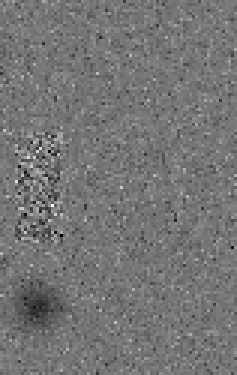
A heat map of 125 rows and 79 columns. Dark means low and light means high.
Values change most from cell to cell in the middle left. The bottom left is the ninth with the lowest average. Neither half mirrors the other. An odd patch, rougher than its surroundings, sits in the middle left. One dip sinks in the bottom left.
